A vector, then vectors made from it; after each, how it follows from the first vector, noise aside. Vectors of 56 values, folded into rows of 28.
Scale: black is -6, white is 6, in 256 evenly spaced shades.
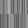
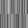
copied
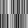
scaled up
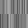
copied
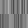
copied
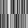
scaled up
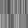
negated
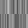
copied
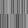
copied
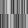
scaled up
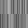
copied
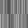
negated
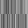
wrapped around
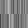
copied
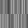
negated
